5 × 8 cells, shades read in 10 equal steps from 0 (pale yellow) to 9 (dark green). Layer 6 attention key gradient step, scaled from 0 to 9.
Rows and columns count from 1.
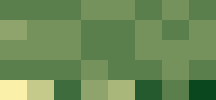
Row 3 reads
5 5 5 6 6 5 5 5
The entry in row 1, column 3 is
6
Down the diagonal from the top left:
6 5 5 5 3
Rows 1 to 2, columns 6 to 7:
6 5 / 5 6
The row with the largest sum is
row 4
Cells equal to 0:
1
